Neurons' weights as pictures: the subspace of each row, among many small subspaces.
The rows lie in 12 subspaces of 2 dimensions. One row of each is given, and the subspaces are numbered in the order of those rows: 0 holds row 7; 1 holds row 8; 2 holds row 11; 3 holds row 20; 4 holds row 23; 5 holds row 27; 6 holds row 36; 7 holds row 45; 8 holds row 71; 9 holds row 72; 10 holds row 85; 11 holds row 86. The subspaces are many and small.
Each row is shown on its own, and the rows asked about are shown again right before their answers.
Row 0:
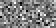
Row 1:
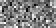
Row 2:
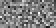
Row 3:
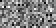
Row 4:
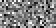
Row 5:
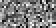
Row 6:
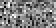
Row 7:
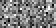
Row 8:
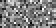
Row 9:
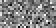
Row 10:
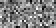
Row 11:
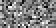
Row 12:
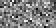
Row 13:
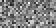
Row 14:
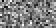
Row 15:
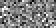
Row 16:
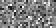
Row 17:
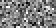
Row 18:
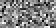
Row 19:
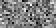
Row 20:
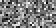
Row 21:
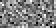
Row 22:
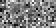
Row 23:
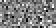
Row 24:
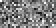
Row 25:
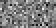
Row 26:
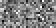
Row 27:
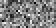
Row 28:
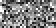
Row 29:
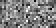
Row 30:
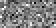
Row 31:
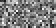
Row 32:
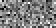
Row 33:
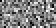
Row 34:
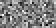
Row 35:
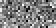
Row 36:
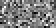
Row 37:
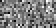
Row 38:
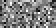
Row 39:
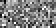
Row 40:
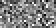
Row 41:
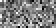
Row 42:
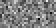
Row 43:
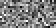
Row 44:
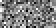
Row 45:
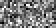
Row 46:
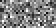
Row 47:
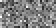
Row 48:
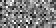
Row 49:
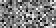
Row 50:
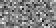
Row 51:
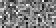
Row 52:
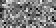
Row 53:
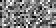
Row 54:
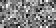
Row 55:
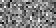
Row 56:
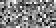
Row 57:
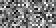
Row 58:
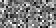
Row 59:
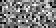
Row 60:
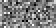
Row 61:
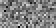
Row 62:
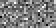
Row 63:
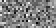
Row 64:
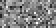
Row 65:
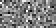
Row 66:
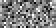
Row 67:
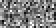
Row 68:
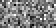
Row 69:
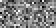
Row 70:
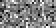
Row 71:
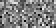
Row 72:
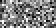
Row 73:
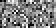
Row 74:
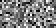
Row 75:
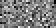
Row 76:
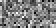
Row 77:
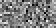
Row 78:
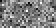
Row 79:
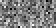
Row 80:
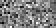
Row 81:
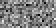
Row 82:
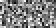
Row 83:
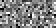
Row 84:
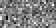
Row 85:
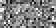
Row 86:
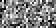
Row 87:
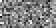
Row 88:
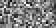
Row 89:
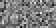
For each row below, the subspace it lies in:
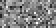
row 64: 2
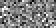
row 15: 11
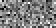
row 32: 0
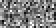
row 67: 7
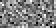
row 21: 8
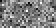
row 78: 10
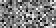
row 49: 9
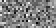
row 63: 11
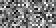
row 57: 3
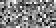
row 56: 5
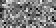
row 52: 10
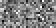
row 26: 9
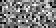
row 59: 6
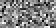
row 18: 6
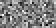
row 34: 8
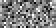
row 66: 5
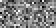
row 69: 9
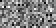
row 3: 3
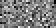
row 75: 11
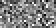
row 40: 8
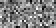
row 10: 8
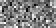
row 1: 6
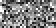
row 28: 10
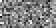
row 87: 7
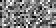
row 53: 2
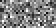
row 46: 9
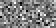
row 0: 5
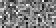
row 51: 9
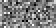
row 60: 11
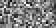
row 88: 7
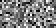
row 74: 3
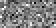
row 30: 5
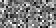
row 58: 11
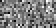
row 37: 0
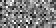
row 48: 1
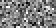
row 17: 3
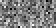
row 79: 0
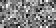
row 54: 6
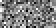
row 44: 10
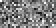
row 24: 3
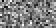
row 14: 7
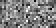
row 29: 6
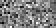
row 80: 7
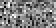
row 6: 7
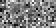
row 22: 10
